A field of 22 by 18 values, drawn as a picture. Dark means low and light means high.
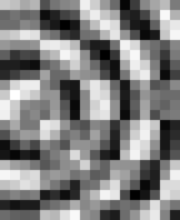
Ninth with the highest average: middle left. Rings: centred on the middle left. Average level on the scale: 50%.
